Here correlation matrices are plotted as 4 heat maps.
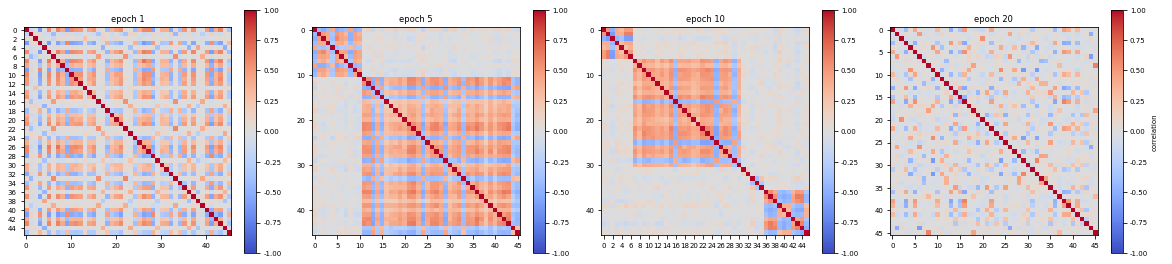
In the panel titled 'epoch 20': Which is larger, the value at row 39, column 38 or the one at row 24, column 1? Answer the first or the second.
the first
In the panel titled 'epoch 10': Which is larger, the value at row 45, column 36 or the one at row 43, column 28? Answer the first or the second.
the second
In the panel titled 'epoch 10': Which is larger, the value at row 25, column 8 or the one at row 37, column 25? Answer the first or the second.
the second
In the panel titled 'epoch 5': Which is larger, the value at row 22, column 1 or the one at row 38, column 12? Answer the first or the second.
the second
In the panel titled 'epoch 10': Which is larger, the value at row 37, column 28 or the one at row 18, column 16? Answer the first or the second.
the first
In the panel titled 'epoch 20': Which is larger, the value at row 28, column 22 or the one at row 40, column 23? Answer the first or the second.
the first
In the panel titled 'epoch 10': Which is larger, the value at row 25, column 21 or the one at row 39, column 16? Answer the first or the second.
the second
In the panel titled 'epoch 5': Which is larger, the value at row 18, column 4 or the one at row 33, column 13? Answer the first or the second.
the second
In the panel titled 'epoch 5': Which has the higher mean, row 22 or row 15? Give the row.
22
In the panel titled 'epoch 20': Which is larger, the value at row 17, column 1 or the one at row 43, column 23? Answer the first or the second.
the second
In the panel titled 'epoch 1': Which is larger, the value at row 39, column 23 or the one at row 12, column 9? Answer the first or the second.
the first
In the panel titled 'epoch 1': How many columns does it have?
46
